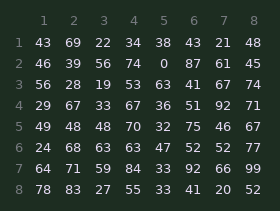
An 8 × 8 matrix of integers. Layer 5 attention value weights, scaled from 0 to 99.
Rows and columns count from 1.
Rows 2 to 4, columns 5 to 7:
0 87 61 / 63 41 67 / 36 51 92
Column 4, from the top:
34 74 53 67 70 63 84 55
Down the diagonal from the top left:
43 39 19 67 32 52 66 52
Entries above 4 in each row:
8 7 8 8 8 8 8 8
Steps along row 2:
down up up down up down down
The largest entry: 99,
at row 7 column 8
